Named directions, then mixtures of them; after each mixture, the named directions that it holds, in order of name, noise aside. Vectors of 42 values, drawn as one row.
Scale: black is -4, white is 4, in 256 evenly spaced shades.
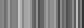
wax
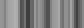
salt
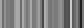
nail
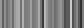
nail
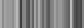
nail, salt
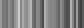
nail, wax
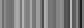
nail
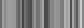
nail, salt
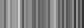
salt, wax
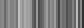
wax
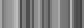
nail, salt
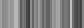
nail, salt
